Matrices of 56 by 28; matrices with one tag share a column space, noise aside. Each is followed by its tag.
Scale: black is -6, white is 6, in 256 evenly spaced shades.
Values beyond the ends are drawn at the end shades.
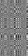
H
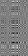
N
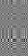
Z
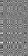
N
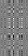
H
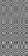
N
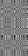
H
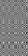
N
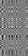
H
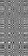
N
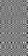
N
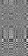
Z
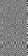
N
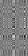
H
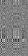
Z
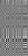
Z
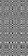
N
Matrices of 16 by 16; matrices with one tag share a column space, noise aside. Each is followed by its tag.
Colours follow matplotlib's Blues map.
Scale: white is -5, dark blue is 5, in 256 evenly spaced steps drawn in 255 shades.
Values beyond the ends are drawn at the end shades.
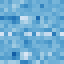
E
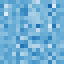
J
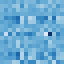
E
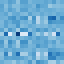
E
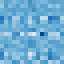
E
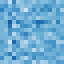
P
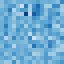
J
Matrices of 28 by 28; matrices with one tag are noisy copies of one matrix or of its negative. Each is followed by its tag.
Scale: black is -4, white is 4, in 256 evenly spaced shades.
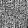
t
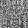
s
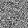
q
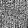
t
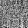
s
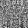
s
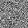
q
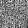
t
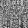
s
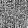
t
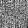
t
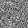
q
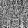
s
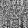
s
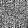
t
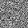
q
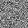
q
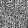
t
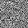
q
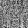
s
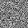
q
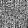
t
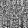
s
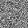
q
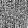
t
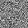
q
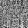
s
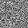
q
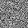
q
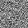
q
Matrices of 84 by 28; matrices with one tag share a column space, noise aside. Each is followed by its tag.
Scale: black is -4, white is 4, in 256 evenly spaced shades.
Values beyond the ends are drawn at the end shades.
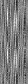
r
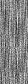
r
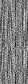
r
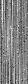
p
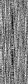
r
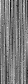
p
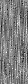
r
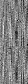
r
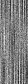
p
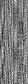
r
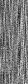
r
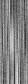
p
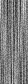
p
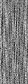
r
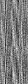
r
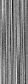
p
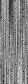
p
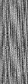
r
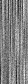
p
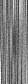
p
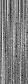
p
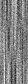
p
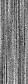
p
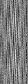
r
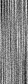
p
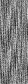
r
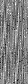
r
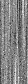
p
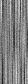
p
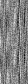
r
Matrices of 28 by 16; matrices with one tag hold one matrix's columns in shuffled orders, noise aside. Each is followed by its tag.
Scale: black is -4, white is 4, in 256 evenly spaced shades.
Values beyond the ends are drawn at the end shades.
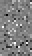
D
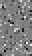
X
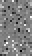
X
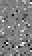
D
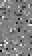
X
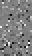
D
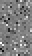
X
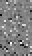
D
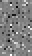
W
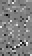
D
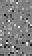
D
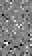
D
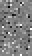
W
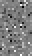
W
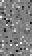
X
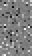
W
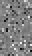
X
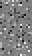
W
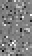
X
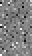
W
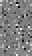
W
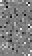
W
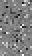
W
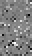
D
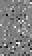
D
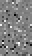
D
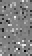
X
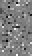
W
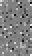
W
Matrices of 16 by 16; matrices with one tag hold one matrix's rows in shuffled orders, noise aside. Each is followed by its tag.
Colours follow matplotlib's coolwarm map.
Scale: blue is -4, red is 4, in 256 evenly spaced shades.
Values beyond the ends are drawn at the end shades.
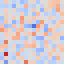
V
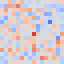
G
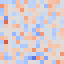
V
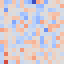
V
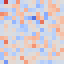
V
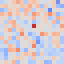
G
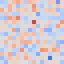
G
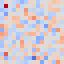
V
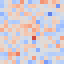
G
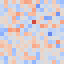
G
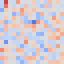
V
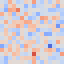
G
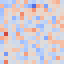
V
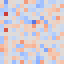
V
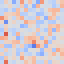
V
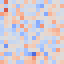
V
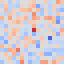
G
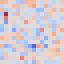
V
